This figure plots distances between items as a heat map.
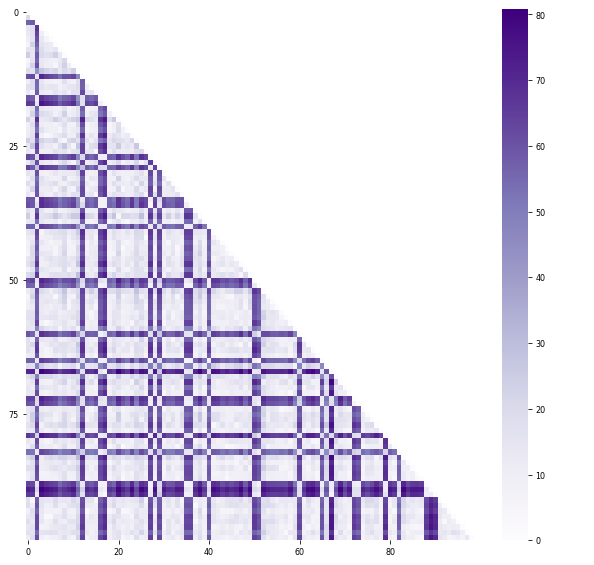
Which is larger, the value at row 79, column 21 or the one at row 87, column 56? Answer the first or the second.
the first
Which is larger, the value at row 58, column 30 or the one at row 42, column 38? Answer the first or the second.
the second
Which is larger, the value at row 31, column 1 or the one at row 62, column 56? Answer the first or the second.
the first
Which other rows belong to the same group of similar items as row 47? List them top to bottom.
0, 1, 3, 4, 5, 6, 7, 8, 9, 10, 11, 13, 14, 15, 18, 19, 20, 21, 22, 23, 24, 25, 26, 28, 30, 31, 32, 33, 34, 37, 38, 39, 41, 42, 43, 44, 45, 46, 48, 49, 52, 53, 54, 55, 56, 57, 58, 59, 61, 62, 63, 64, 66, 68, 69, 70, 71, 74, 75, 76, 77, 78, 80, 81, 83, 84, 85, 86, 87, 91, 92, 93, 94, 95, 96, 97, 98
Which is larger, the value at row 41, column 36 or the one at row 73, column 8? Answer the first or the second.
the first
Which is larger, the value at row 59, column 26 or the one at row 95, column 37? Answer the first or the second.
the first
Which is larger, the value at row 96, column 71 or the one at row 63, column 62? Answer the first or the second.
the second
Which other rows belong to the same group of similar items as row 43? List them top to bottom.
0, 1, 3, 4, 5, 6, 7, 8, 9, 10, 11, 13, 14, 15, 18, 19, 20, 21, 22, 23, 24, 25, 26, 28, 30, 31, 32, 33, 34, 37, 38, 39, 41, 42, 44, 45, 46, 47, 48, 49, 52, 53, 54, 55, 56, 57, 58, 59, 61, 62, 63, 64, 66, 68, 69, 70, 71, 74, 75, 76, 77, 78, 80, 81, 83, 84, 85, 86, 87, 91, 92, 93, 94, 95, 96, 97, 98
